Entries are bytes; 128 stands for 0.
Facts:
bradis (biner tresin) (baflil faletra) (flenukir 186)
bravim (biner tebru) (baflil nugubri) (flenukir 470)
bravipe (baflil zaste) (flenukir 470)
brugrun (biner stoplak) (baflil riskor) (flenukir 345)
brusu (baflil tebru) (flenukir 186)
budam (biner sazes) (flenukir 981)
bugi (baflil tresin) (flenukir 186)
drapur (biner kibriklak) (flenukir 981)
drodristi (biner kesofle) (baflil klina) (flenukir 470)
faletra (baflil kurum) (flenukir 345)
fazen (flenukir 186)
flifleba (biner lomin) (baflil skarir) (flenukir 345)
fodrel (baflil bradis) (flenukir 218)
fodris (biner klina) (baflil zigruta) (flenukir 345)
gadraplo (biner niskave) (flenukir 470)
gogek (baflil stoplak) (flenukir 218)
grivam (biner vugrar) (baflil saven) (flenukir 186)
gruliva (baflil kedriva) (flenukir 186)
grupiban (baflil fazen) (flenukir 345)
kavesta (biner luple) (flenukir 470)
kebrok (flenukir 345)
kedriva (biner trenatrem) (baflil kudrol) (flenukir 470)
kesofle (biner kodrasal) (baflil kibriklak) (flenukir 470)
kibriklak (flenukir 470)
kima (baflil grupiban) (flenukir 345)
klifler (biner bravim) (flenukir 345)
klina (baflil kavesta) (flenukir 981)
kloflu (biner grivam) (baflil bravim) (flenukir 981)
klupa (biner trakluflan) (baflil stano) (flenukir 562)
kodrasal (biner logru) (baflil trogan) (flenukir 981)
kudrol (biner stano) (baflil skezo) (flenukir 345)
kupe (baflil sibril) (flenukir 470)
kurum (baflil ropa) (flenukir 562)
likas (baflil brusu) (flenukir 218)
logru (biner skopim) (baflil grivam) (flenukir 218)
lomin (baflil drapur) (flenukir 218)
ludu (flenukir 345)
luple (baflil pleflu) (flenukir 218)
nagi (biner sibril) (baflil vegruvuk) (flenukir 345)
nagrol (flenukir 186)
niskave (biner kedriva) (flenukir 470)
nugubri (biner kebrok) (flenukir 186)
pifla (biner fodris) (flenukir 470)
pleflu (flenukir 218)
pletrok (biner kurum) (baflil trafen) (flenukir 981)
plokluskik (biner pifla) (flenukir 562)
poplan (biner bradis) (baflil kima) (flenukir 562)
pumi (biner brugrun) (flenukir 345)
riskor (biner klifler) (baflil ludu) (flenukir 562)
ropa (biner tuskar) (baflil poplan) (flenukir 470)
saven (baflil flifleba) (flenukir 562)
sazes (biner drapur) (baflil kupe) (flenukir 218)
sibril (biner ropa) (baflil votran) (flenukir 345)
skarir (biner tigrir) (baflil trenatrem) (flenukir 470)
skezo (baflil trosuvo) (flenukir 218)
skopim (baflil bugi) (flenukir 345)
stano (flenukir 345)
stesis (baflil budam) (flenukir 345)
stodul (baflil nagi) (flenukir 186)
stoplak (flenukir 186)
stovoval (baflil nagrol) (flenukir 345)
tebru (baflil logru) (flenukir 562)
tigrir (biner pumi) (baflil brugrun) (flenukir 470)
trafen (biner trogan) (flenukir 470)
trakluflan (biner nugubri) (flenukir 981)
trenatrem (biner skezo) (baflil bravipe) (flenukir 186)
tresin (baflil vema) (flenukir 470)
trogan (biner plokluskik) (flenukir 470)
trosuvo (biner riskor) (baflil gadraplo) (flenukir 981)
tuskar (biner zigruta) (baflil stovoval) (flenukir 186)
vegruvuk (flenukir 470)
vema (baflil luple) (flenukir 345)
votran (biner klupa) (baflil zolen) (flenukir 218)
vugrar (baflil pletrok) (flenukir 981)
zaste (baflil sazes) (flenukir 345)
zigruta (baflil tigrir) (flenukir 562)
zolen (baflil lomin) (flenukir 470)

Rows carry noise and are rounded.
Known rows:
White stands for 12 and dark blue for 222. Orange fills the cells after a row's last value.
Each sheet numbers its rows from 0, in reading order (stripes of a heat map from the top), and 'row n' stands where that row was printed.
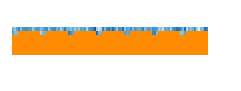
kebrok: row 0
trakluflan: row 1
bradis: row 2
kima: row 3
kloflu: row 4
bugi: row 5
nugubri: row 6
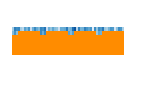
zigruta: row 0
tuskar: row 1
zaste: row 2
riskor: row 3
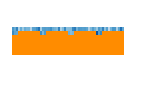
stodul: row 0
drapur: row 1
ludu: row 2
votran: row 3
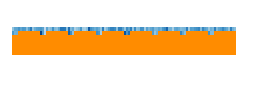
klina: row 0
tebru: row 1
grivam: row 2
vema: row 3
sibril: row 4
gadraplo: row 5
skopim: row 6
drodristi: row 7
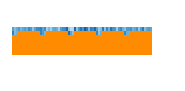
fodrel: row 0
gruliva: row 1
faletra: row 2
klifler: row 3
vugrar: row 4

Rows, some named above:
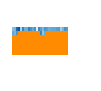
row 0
zaste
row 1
gogek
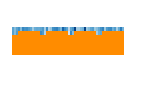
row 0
nagi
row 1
tresin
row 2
brugrun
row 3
trakluflan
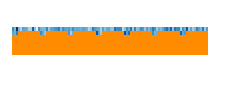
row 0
trenatrem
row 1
skopim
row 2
pleflu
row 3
logru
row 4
sibril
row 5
trosuvo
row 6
kupe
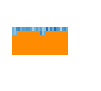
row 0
ludu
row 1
klifler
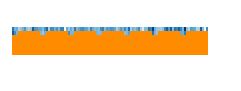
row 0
grivam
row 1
skarir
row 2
drodristi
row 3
ludu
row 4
nugubri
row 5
skezo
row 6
trenatrem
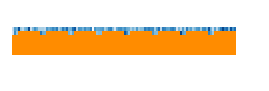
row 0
tigrir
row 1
poplan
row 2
bravipe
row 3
klupa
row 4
brusu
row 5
flifleba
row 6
zolen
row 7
kudrol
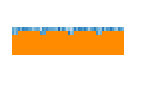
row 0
nagi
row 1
kodrasal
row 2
grupiban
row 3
bravim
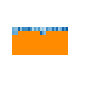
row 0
fodris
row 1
kurum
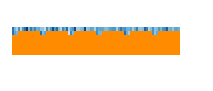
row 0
kedriva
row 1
ropa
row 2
brugrun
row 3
luple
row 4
saven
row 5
gadraplo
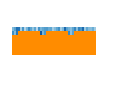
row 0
sazes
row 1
lomin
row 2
niskave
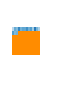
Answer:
kesofle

